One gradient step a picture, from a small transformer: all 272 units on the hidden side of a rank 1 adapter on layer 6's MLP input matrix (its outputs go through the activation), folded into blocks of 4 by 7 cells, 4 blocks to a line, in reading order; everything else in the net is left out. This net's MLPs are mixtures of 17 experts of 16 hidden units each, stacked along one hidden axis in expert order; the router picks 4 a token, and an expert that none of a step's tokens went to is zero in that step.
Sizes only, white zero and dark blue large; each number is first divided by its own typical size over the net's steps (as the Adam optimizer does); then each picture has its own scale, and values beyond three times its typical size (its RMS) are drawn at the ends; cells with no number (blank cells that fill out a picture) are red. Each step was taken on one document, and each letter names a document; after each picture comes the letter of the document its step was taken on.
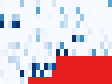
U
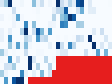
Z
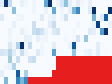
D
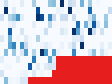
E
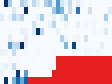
D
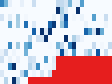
Z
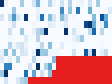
E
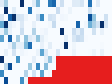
E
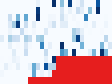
U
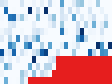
E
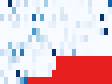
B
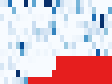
D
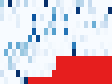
B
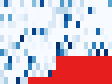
Z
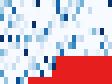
Z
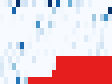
D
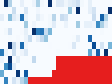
D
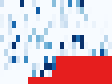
U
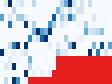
Z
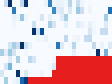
D
